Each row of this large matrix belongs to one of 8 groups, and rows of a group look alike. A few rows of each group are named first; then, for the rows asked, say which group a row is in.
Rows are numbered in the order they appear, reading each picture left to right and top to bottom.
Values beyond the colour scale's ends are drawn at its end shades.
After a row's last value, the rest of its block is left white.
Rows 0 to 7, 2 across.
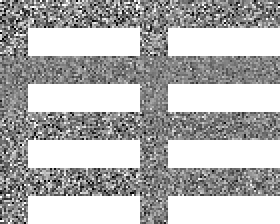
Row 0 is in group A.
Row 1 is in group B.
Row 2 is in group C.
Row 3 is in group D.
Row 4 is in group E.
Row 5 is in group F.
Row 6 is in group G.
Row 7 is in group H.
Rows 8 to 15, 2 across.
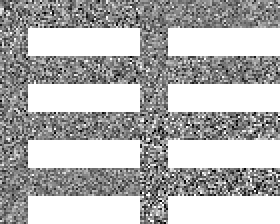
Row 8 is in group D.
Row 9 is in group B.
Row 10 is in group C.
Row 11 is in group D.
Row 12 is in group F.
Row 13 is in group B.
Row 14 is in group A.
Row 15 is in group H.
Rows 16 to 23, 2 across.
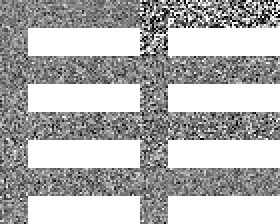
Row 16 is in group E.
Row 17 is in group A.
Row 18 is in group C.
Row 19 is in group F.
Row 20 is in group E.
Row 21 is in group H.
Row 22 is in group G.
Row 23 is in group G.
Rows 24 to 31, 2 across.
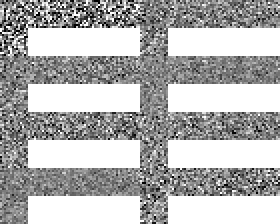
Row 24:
G
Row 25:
A
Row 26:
A
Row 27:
E
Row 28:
C
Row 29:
E
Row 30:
A
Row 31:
A
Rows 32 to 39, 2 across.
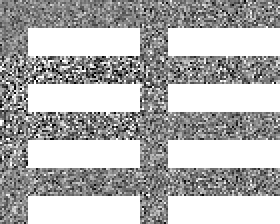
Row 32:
C
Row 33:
H
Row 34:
E
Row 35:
G
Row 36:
D
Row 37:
H
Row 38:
E
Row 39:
H
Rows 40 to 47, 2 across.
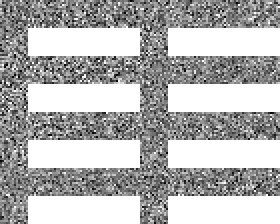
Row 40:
C
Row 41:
B
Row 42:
B
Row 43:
F
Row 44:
E
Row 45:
C
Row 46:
E
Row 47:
H
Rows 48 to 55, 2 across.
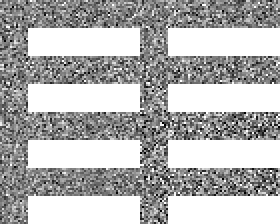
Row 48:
F
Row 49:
E
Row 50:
B
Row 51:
G
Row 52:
D
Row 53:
A
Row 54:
E
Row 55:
C
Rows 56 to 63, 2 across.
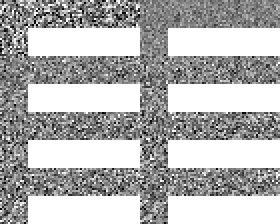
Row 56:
E
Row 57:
G
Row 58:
A
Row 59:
G
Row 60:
F
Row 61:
F
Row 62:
A
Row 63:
A
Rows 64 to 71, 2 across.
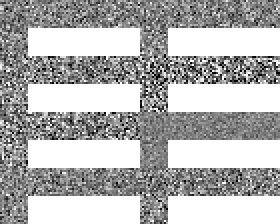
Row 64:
B
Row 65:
G
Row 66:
D
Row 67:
C
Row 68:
D
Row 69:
F
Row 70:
E
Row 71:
H
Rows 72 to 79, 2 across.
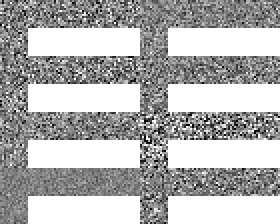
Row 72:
H
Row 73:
D
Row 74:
C
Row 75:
H
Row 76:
D
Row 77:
B
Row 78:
H
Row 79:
F
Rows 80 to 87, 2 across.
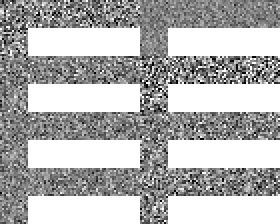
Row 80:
G
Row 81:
C
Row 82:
C
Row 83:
H
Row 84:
C
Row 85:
H
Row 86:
H
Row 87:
E
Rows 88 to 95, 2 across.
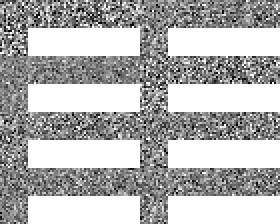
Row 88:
G
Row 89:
E
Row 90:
E
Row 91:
G
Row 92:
B
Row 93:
H
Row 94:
C
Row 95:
E
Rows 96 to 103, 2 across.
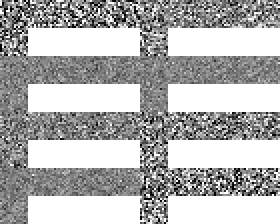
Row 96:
C
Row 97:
B
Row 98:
H
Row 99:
B
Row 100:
H
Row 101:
F
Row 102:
A
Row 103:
G
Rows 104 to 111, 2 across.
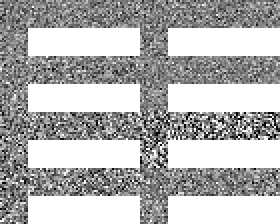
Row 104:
A
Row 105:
F
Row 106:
E
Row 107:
B
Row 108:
H
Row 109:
C
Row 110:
A
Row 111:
D
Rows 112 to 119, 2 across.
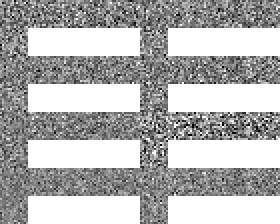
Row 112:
C
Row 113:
G
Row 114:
G
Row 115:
H
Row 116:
F
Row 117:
E
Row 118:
C
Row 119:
E
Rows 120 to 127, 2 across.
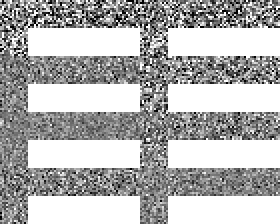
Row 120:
E
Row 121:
H
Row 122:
C
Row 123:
D
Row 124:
D
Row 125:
G
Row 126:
C
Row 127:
E
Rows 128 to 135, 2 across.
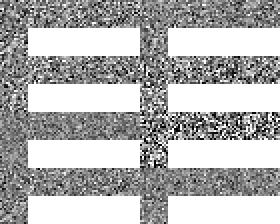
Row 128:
A
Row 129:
E
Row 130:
E
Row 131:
G
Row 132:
C
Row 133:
H
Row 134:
A
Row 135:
G
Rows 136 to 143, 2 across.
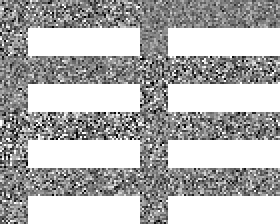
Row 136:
B
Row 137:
C
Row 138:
H
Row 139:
F
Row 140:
D
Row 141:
D
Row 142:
B
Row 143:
H
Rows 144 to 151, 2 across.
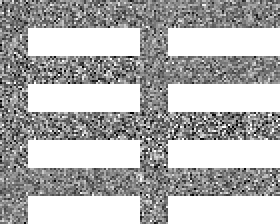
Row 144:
C
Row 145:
E
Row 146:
C
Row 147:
B
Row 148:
C
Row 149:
H
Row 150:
G
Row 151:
D
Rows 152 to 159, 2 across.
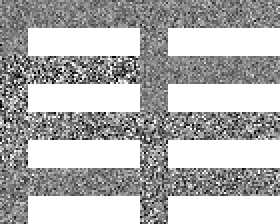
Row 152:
C
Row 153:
H
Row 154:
C
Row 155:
G
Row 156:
D
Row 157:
B
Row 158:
A
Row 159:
F
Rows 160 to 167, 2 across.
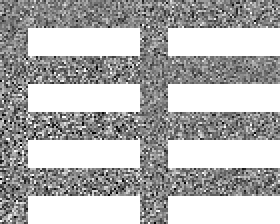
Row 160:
A
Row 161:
H
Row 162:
H
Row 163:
F
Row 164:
E
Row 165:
H
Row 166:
A
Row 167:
F
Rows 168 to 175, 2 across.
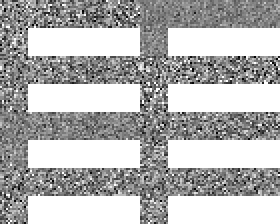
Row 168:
E
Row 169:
G
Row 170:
D
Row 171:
D
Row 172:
D
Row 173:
A
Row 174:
B
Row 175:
B
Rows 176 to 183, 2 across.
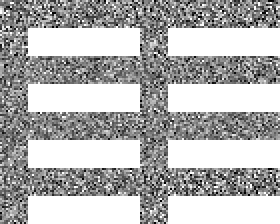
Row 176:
D
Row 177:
C
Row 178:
B
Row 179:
C
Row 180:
A
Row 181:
A
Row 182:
C
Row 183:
C
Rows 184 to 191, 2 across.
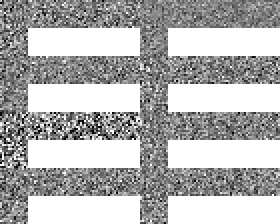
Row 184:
F
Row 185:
F
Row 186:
A
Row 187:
D
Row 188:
G
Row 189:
D
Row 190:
A
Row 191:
G
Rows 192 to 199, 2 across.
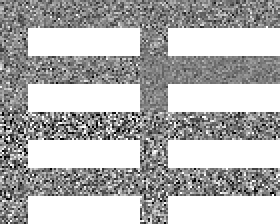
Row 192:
B
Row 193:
H
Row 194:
D
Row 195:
F
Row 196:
H
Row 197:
E
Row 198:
B
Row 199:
G
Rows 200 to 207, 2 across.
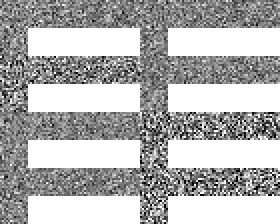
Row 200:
E
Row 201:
F
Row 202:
F
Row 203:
A
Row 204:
D
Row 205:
C
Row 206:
B
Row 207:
H
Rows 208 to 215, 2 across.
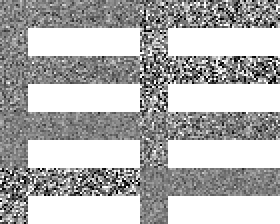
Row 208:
E
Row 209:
G
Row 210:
F
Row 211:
C
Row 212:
D
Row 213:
E
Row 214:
A
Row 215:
F
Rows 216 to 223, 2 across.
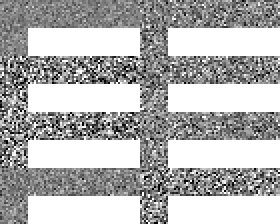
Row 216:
B
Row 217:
F
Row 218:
C
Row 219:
A
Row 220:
E
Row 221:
E
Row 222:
C
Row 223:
B
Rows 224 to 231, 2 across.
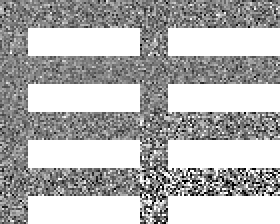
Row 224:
D
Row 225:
C
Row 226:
E
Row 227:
H
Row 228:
A
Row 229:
D
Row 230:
H
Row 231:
D
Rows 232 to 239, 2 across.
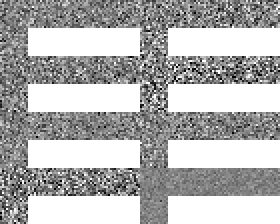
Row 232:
A
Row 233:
G
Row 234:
C
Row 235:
E
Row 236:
D
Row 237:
D
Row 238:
C
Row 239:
B
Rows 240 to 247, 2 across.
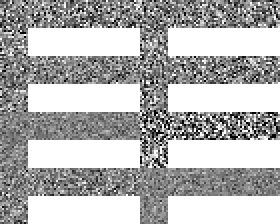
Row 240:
G
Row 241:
C
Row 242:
A
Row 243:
F
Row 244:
A
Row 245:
C
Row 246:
H
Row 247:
E
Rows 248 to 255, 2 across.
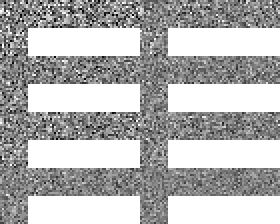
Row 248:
D
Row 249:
D
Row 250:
F
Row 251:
H
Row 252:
D
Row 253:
E
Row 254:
E
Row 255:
F
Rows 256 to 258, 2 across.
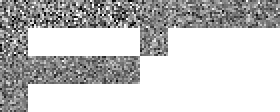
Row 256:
C
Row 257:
E
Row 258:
F
